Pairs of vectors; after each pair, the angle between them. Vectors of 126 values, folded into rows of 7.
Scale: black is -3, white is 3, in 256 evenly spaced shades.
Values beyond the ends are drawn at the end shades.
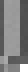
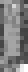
nearly parallel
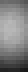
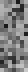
orthogonal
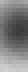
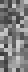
orthogonal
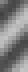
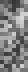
partly aligned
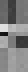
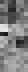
nearly parallel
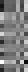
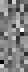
partly opposed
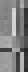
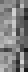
nearly parallel
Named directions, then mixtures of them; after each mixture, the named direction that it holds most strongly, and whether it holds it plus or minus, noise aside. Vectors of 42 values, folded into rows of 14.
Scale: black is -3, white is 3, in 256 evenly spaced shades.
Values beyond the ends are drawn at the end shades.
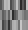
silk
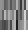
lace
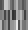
silk, plus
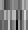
lace, plus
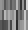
lace, plus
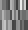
silk, minus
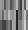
lace, plus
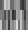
silk, plus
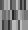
silk, plus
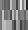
silk, minus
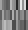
silk, minus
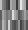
silk, minus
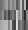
lace, minus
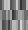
silk, plus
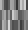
silk, minus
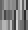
lace, minus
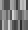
silk, minus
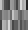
silk, minus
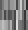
lace, minus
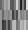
silk, plus
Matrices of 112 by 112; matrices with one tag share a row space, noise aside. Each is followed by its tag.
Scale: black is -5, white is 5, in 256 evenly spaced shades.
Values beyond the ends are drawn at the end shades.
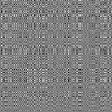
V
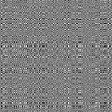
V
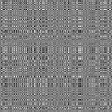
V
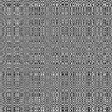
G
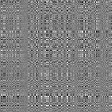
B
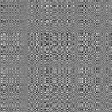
B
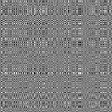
V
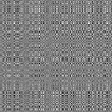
G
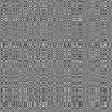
V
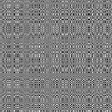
G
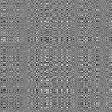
B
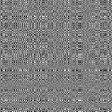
V
